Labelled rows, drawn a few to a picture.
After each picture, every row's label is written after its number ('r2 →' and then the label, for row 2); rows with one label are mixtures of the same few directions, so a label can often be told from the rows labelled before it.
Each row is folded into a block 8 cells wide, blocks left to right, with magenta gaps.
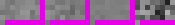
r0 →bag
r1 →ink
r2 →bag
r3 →bag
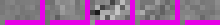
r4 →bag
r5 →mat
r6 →ink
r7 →ink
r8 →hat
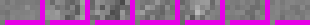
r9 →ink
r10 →hat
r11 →bag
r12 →ink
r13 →mat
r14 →bag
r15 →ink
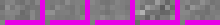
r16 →bag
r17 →ink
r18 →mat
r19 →ink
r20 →ink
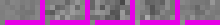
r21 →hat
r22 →ink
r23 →bag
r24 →mat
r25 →mat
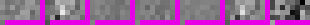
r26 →bag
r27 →mat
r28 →bag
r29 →bag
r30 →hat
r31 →mat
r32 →bag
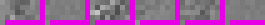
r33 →mat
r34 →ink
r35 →ink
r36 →ink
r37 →bag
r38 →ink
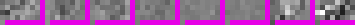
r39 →ink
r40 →mat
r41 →hat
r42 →bag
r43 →hat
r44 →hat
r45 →mat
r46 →ink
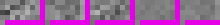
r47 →ink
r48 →hat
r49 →ink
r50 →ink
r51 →hat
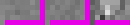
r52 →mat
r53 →bag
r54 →mat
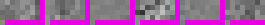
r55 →hat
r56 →mat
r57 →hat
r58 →ink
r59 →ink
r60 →bag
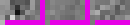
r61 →mat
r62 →bag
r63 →ink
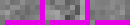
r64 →ink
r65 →hat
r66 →hat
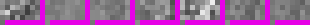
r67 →ink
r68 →bag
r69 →hat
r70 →hat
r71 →bag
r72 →bag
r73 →bag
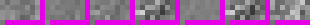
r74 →hat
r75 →bag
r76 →ink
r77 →ink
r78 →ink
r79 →ink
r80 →bag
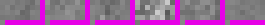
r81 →bag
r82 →bag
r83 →mat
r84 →bag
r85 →hat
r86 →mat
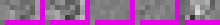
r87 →hat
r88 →hat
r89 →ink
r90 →ink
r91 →mat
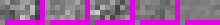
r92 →hat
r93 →bag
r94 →ink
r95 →bag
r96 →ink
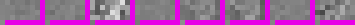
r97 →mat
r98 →ink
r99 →bag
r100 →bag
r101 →hat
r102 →hat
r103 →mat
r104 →ink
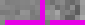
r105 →bag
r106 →hat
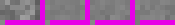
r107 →hat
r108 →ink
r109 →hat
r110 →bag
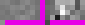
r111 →hat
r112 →mat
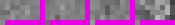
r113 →ink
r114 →mat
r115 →mat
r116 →hat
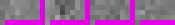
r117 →mat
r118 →mat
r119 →bag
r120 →ink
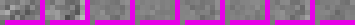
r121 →ink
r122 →hat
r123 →hat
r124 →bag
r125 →hat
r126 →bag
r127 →hat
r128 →bag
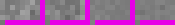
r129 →bag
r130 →hat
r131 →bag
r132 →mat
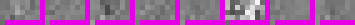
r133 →mat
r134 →ink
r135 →mat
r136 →ink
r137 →mat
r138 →bag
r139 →ink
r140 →mat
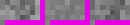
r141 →hat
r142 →ink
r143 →bag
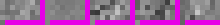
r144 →bag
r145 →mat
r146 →ink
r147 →bag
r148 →mat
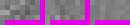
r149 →ink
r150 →mat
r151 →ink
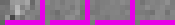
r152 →mat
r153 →hat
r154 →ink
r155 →bag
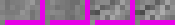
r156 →bag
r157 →bag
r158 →ink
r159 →ink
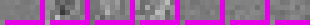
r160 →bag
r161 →mat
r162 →mat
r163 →bag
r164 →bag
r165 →ink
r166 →hat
